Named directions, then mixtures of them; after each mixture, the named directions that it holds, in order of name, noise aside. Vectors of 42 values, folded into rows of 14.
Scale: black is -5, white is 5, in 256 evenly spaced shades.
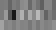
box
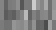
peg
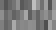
peg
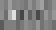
box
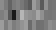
box, peg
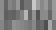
peg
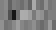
box, peg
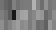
box, peg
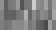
peg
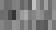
box, peg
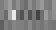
box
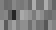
box, peg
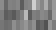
peg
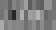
box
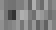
box, peg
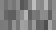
peg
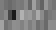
box, peg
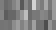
peg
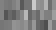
peg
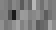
box, peg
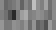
box, peg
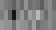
box
